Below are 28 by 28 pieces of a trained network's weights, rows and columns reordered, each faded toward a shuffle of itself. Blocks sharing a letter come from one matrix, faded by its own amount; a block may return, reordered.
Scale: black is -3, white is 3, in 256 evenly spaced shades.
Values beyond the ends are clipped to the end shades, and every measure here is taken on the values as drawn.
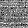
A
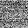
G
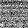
A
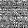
A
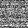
G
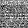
A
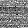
A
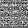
A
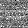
G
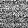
G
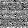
A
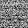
G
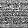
A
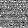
G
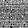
A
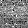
A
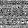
A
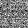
G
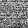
G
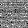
A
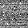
A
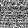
G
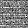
A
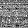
A
